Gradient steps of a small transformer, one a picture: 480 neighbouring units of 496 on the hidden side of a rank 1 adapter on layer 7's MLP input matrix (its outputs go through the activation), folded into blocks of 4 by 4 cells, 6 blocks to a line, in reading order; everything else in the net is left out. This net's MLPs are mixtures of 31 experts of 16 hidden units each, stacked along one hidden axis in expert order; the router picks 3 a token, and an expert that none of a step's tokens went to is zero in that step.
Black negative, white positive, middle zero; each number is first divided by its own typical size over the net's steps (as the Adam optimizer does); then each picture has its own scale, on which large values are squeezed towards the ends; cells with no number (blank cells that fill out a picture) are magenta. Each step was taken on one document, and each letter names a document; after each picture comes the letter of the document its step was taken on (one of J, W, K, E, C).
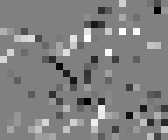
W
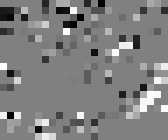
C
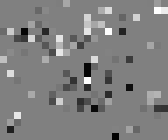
W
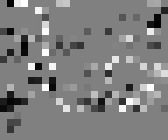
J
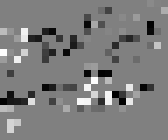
J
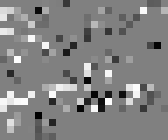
J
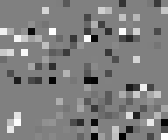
W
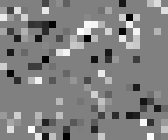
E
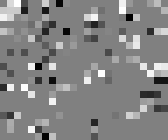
C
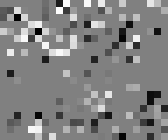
E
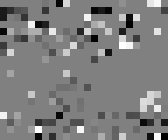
E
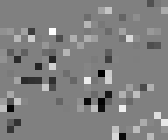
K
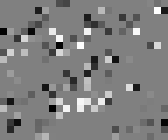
W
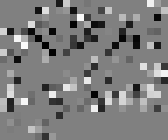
J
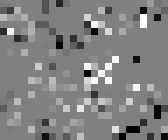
E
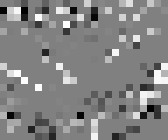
C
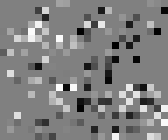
E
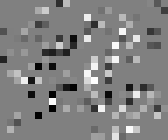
W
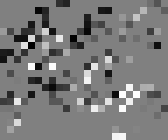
J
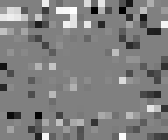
C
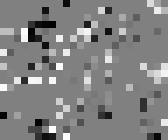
E
